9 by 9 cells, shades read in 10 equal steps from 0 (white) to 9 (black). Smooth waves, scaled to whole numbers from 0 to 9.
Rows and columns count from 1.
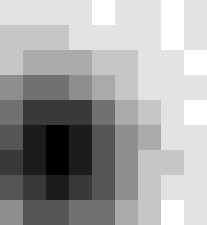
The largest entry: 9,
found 2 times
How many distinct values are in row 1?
2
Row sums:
7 11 17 26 37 46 47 42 32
